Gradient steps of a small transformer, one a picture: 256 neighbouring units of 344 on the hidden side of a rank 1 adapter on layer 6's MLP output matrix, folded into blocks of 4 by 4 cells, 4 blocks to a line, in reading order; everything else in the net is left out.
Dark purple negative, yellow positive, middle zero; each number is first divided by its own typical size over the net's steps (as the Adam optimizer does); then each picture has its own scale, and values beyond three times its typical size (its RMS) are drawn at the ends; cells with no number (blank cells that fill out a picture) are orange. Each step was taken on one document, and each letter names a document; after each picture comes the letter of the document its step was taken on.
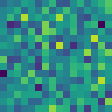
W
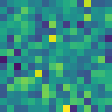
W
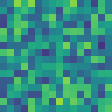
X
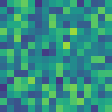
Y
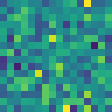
W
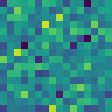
W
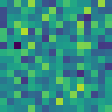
X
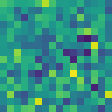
Y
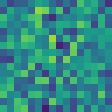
Y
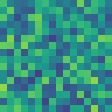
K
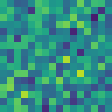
K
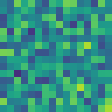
X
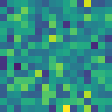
W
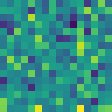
X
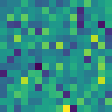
W
